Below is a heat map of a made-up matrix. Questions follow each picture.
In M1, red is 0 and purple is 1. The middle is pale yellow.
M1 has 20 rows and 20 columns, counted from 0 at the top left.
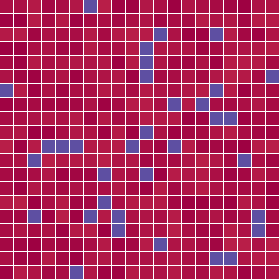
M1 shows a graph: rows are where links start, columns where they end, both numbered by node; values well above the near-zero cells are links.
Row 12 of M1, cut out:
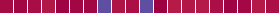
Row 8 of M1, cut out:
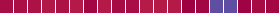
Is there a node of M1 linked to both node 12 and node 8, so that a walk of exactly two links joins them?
no
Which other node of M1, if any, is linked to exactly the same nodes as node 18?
node 8
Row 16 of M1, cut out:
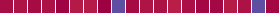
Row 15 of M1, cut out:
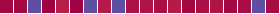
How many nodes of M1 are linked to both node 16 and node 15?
2
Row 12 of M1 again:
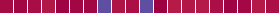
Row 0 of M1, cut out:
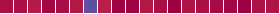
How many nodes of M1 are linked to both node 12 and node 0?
0
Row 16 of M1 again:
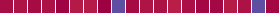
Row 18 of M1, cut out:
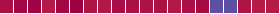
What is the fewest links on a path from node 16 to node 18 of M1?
1
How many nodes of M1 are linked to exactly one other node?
7
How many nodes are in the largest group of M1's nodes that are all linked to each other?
2
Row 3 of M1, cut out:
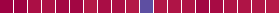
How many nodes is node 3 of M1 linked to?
1
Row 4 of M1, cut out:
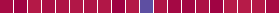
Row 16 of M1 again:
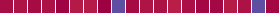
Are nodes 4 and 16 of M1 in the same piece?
no
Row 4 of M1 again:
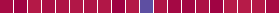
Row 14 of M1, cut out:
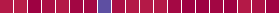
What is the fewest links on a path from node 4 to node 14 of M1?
4
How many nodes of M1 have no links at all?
2
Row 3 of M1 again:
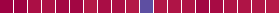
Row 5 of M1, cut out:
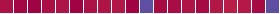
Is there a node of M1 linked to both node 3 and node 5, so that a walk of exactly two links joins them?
yes
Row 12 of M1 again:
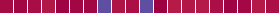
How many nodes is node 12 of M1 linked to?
2
